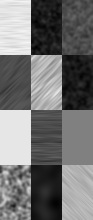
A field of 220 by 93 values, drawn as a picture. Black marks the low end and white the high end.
It is made of 4 by 3 panels. Panel 1,1: very high, streaked across, faint in contrast. Panel 1,2: very low, blotchy, faint in contrast. Panel 1,3: low, blotchy, faint in contrast. Panel 2,1: low, slanting up to the right, faint in contrast. Panel 2,2: high, slanting up to the right. Panel 2,3: very low, blotchy, faint in contrast. Panel 3,1: very high, flat. Panel 3,2: low, streaked across, faint in contrast. Panel 3,3: middling, flat. Panel 4,1: middling, blotchy, strong in contrast. Panel 4,2: very low, smooth, faint in contrast. Panel 4,3: high, slanting down to the right, faint in contrast.
